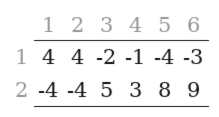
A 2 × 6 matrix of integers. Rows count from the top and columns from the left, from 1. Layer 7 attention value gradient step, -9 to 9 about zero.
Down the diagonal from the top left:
4 -4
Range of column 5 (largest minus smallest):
12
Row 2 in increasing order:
-4 -4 3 5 8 9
